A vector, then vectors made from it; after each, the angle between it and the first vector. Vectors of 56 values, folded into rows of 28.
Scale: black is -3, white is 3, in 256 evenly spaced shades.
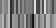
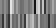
nearly opposite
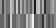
nearly opposite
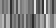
nearly parallel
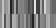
nearly parallel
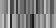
nearly parallel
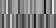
partly opposed
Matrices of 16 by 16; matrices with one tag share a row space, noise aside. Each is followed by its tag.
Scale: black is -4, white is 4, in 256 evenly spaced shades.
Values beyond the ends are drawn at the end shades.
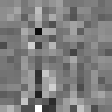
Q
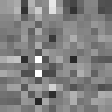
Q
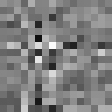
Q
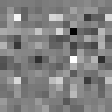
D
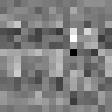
D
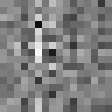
Q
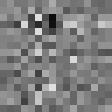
Q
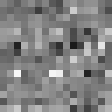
D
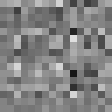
D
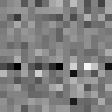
D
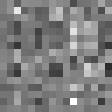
D
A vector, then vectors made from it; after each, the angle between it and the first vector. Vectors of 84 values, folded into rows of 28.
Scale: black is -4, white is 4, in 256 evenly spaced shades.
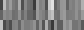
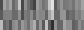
nearly parallel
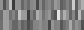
orthogonal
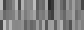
nearly opposite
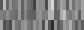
nearly parallel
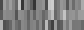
nearly parallel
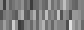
orthogonal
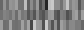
partly aligned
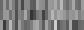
partly aligned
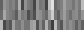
nearly parallel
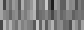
nearly opposite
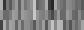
nearly opposite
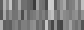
nearly parallel
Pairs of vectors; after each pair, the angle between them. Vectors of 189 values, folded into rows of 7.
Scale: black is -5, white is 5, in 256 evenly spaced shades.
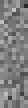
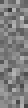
partly aligned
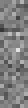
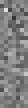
orthogonal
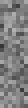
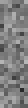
nearly parallel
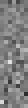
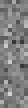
partly aligned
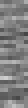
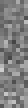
orthogonal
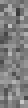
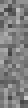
nearly opposite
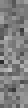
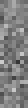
nearly opposite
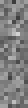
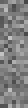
partly opposed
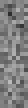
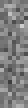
nearly opposite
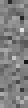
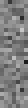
nearly parallel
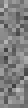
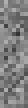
nearly parallel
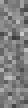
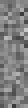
partly aligned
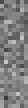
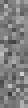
partly opposed
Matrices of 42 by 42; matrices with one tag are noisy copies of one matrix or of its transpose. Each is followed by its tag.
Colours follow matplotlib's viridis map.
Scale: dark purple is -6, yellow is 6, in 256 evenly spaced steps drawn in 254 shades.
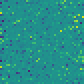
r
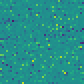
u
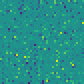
u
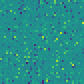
u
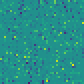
u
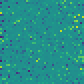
r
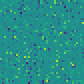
u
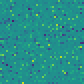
u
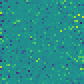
r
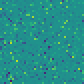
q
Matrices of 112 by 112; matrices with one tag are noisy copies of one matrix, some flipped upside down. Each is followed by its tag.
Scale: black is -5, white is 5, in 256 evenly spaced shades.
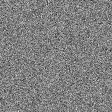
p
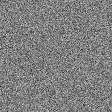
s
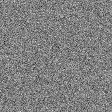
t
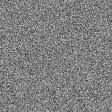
s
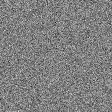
p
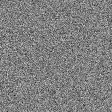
s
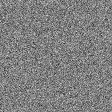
t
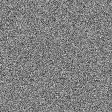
s
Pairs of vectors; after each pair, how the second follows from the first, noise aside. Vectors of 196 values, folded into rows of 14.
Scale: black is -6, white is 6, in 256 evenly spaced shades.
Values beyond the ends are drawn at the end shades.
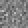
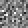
scaled up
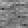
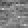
negated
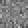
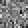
scaled up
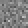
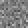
wrapped around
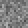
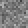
wrapped around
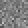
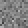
negated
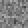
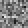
scaled up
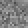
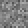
wrapped around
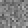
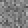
wrapped around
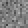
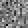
scaled up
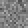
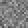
wrapped around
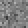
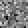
scaled up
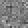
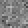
negated
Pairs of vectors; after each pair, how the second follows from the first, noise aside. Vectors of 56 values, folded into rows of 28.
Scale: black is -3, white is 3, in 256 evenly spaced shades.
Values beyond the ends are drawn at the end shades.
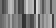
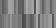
shrunk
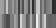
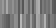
shrunk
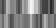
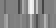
partly zeroed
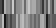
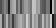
reversed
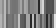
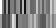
reversed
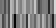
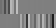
partly zeroed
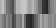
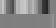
partly zeroed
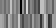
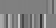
partly zeroed
